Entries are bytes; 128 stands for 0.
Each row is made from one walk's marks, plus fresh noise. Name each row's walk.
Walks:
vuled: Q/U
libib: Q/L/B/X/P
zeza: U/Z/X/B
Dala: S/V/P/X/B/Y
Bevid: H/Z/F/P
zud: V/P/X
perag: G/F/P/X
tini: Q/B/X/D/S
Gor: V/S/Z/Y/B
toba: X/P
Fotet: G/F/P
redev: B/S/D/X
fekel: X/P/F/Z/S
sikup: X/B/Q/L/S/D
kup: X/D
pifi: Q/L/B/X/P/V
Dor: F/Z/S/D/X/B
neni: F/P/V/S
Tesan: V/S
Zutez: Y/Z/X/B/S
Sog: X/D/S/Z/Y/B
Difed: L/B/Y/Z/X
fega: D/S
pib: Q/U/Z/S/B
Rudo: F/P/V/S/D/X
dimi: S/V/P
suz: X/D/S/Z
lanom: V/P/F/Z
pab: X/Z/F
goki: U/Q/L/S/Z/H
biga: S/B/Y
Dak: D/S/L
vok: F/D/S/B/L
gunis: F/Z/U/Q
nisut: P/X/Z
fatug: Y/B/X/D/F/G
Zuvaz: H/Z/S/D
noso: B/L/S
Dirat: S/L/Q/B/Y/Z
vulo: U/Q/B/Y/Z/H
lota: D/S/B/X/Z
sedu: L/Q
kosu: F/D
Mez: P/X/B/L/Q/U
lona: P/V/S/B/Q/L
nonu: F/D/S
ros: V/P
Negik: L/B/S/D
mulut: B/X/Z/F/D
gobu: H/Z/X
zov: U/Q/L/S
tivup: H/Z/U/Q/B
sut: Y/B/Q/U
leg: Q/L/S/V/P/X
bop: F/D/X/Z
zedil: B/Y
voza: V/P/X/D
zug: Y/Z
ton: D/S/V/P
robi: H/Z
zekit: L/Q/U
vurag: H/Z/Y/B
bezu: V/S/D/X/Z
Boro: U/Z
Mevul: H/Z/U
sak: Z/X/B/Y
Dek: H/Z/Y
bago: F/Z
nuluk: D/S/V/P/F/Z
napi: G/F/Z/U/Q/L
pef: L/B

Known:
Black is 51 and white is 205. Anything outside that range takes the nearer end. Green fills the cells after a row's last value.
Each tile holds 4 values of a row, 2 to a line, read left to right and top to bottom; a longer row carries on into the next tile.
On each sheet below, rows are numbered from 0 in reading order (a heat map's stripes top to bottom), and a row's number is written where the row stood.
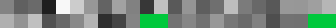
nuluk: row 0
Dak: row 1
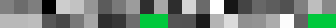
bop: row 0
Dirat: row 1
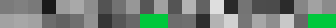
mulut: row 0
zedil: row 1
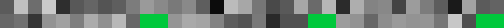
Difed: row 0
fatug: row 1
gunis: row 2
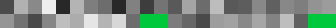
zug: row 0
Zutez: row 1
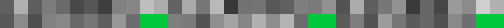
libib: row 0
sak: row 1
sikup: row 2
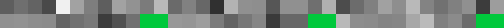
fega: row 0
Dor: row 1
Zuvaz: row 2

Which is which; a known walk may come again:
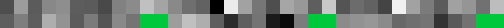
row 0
Negik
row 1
kup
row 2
fega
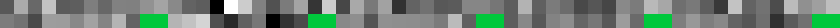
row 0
Zutez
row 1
perag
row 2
zeza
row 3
libib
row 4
redev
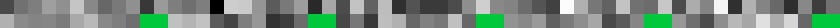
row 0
Zuvaz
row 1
bop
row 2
pef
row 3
dimi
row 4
zug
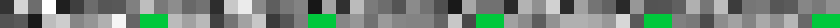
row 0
Dirat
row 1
lanom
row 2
napi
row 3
Boro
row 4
sak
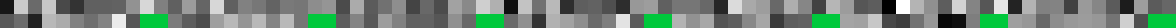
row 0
zov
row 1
Gor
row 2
sikup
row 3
vuled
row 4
fekel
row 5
Rudo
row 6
gunis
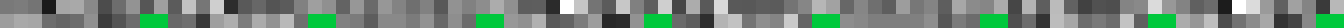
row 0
mulut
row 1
Difed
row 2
Sog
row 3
ton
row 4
biga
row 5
lota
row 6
noso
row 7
nuluk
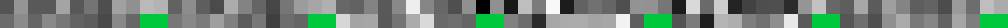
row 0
tini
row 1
vok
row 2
Bevid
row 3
goki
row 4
zekit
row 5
lona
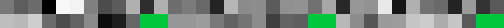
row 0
kosu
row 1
Dor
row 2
Mevul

